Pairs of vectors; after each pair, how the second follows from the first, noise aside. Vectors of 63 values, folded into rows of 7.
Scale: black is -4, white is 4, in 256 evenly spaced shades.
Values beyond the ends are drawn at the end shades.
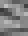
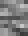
wrapped around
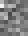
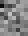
negated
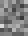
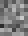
negated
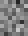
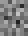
wrapped around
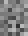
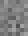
shrunk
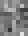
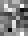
scaled up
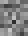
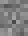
shrunk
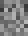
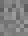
shrunk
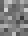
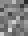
wrapped around
